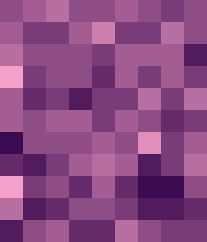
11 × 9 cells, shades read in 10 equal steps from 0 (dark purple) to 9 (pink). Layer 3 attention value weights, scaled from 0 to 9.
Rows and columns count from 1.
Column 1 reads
4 5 6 9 5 5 0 2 9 6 1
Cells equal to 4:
23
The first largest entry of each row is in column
3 5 1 1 7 1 7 5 1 1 6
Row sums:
39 39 37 38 32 36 37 32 29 24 30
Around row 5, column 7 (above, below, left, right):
3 4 3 3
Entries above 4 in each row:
3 4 4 3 3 4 3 4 2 1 2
